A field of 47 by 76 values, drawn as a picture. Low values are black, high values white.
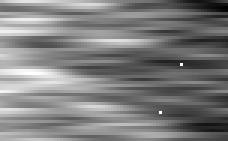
Grain: streaks across. Histogram: bell-shaped. Slope: up to the left. Lone odd cells: 2, each higher than its neighbours. Average level on the scale: 50%. Ninth with the highest average: middle left.
